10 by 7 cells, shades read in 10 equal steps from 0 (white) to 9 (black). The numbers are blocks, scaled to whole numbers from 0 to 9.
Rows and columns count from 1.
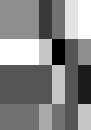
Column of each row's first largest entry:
4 4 4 5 5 7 7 7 6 6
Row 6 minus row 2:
2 2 2 -1 -3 5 8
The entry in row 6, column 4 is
6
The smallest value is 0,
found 9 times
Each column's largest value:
6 6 6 7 9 6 8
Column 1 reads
4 4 4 0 0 6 6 6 5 5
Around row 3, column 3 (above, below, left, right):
4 0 4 7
